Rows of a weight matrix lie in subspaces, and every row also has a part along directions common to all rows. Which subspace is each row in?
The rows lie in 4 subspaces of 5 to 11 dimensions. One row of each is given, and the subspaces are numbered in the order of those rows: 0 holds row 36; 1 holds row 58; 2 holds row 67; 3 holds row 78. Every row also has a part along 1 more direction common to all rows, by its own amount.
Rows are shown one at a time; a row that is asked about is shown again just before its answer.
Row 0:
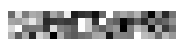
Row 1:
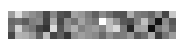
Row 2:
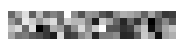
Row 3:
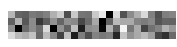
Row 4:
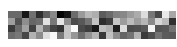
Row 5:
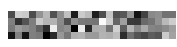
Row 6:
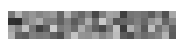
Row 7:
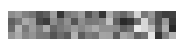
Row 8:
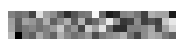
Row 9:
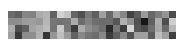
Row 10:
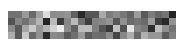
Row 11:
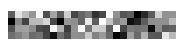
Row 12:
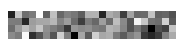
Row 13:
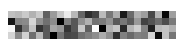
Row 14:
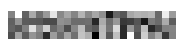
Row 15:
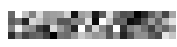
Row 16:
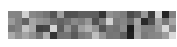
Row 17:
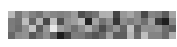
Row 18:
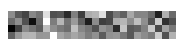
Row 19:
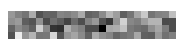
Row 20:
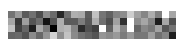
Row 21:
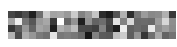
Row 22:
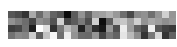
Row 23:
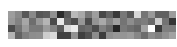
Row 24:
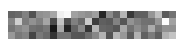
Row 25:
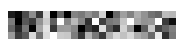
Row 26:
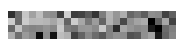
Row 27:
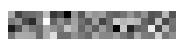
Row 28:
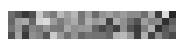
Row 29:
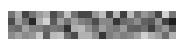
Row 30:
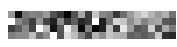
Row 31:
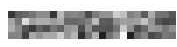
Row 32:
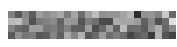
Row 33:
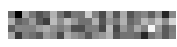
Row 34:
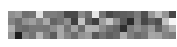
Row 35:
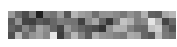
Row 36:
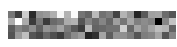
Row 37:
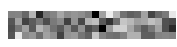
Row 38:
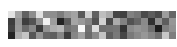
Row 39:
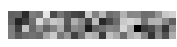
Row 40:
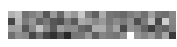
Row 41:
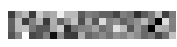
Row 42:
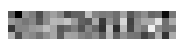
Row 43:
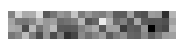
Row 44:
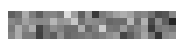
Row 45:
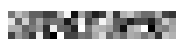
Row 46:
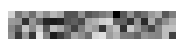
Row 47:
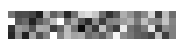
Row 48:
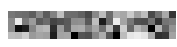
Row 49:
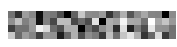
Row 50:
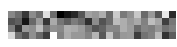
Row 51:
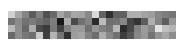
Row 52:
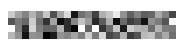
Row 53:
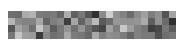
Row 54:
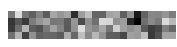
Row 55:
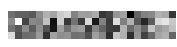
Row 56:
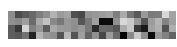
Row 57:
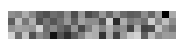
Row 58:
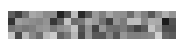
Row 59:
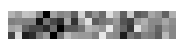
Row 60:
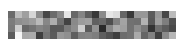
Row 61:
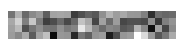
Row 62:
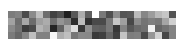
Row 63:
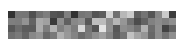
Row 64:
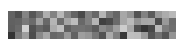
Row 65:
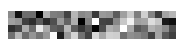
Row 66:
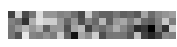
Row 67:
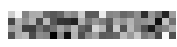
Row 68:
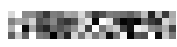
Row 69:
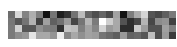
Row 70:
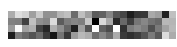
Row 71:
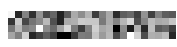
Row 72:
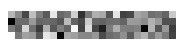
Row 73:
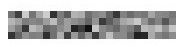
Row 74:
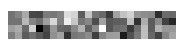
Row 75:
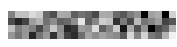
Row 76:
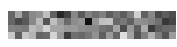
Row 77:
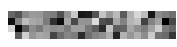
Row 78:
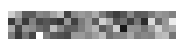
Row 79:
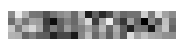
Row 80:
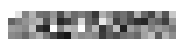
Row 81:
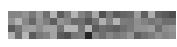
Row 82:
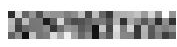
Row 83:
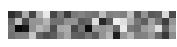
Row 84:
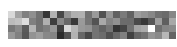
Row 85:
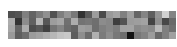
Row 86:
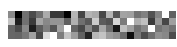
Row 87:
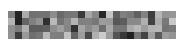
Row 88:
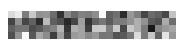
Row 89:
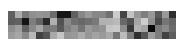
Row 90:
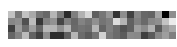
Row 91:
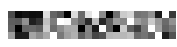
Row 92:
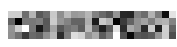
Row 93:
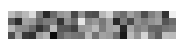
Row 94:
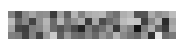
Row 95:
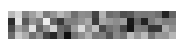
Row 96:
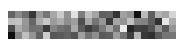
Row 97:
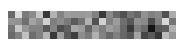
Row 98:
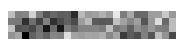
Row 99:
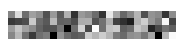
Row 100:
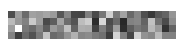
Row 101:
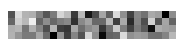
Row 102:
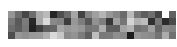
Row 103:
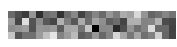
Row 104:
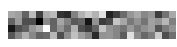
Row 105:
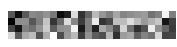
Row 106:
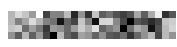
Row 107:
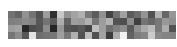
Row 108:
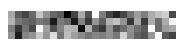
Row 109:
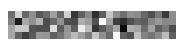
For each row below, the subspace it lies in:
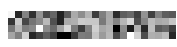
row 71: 2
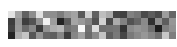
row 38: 2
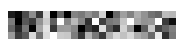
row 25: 0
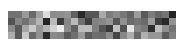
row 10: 0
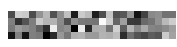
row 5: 1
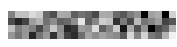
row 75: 0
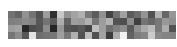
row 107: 0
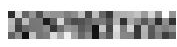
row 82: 2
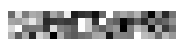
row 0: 1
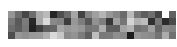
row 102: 2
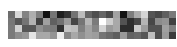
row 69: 0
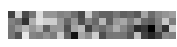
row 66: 0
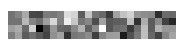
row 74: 3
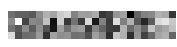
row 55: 0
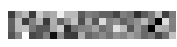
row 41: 0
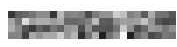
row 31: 2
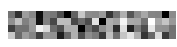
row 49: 2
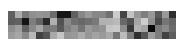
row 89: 0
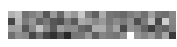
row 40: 2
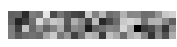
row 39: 0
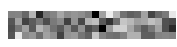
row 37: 3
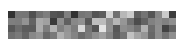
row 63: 1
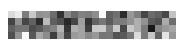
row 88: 2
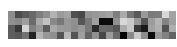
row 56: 0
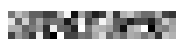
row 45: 1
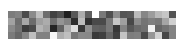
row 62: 3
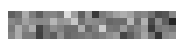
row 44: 3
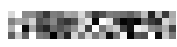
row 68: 0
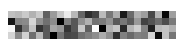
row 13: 1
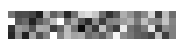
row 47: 1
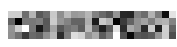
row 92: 1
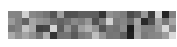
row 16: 2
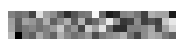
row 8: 3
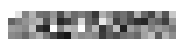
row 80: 0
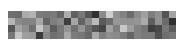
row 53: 3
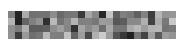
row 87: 2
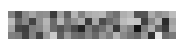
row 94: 0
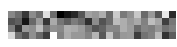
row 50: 0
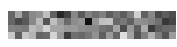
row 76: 0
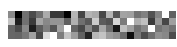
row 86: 2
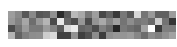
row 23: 0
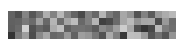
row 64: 0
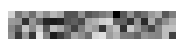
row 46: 3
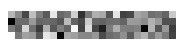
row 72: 1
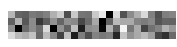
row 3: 1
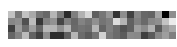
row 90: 2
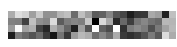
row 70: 1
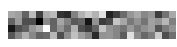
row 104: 2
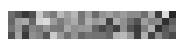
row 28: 2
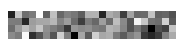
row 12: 0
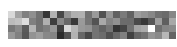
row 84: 0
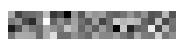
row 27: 2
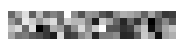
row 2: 3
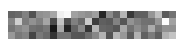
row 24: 0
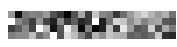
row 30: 3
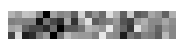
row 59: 0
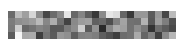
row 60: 3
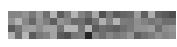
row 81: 0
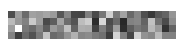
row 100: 1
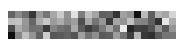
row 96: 0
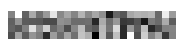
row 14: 2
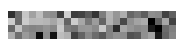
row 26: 3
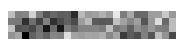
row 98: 0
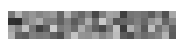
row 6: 1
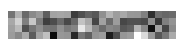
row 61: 1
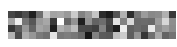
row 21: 0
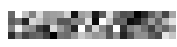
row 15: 1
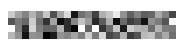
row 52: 0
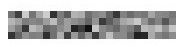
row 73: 1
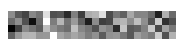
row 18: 2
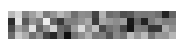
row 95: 2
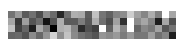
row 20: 2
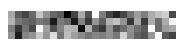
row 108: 3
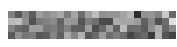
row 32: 0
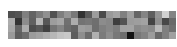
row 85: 2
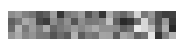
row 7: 0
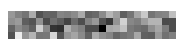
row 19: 3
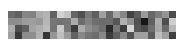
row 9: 0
